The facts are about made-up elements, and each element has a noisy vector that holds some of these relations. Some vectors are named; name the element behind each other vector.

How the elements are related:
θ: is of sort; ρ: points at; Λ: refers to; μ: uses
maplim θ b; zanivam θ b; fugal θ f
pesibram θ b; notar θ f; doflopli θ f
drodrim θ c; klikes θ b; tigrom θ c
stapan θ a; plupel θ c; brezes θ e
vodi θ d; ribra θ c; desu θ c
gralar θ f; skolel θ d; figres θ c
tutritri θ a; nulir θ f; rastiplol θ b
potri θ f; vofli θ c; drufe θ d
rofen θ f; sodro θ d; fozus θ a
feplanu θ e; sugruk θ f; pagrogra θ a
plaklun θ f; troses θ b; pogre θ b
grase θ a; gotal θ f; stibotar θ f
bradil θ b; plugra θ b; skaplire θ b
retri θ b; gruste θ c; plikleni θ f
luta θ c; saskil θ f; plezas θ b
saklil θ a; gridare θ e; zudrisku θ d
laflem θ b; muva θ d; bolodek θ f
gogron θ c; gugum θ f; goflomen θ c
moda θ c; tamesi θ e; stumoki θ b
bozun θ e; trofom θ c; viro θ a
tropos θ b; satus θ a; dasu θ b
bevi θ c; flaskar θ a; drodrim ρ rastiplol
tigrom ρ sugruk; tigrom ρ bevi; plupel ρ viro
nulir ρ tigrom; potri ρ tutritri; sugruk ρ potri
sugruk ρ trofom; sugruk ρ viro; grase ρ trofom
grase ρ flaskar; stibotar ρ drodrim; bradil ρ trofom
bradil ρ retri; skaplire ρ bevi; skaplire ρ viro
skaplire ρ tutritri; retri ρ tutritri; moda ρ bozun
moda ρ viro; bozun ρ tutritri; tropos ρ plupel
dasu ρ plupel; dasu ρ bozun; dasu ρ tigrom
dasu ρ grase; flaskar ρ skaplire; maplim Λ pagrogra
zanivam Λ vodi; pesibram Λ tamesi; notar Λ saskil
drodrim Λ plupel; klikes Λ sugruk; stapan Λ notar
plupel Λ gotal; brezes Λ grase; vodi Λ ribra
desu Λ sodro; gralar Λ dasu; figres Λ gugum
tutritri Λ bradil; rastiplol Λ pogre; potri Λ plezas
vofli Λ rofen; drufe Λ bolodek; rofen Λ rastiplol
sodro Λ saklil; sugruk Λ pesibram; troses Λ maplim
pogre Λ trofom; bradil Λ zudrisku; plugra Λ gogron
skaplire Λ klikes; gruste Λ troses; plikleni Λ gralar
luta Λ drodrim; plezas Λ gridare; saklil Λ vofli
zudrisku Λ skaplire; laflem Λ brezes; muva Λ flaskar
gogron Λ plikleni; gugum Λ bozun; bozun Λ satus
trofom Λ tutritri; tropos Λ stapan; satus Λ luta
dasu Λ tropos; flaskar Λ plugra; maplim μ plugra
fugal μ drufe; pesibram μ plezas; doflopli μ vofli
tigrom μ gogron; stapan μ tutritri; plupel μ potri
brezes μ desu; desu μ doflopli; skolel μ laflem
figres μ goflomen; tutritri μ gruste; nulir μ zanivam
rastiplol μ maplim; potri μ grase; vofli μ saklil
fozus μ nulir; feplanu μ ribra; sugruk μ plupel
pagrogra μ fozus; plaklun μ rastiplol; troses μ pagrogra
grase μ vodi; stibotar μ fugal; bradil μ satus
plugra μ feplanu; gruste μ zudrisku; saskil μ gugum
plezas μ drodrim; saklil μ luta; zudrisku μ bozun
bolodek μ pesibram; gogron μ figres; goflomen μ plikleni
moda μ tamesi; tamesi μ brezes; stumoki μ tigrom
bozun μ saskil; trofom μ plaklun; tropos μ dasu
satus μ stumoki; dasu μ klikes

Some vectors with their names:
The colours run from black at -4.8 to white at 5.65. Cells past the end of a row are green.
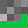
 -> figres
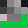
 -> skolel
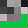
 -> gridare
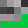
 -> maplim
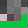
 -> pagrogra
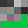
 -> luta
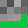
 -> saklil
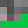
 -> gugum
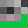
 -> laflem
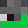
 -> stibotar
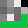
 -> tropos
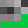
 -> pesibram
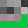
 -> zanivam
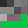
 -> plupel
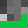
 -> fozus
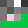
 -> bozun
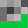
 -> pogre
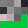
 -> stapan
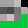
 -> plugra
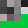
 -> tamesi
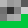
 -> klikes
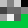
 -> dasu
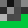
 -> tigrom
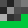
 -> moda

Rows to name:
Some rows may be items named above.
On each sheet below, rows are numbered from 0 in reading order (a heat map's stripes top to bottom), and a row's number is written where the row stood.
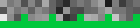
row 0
plikleni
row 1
saklil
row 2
moda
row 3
muva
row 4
potri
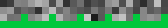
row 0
plupel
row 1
rastiplol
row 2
sugruk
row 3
ribra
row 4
flaskar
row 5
satus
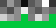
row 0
vodi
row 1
bozun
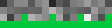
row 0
drodrim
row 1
drufe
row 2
gugum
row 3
plikleni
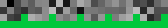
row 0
nulir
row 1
drufe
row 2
trofom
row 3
rofen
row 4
zudrisku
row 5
moda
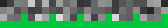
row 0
plupel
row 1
bradil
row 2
gralar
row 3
drodrim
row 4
grase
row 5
stumoki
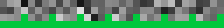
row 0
brezes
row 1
vofli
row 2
vodi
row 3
goflomen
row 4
gogron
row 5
luta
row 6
tutritri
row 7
viro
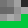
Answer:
sodro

